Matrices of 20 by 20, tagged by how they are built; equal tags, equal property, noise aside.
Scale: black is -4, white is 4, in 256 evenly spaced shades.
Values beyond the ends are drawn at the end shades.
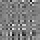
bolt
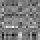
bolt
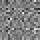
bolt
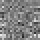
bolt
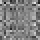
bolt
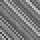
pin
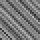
pin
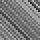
pin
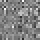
bolt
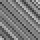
pin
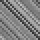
pin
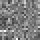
bolt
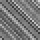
pin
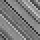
pin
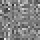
bolt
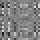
bolt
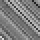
pin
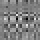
bolt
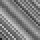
pin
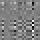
bolt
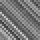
pin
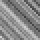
pin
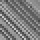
pin
